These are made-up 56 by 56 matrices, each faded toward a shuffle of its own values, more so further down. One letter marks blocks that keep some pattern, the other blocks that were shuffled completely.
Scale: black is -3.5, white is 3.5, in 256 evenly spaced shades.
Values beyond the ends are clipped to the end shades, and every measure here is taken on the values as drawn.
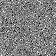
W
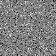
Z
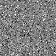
Z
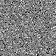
Z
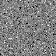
Z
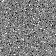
W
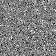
W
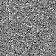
Z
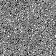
W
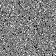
W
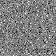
Z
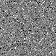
Z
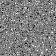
Z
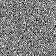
W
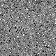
W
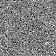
Z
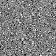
Z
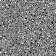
W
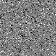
Z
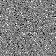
Z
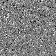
W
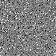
Z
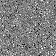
W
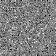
Z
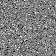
W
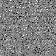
Z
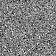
W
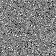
W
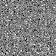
Z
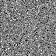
W
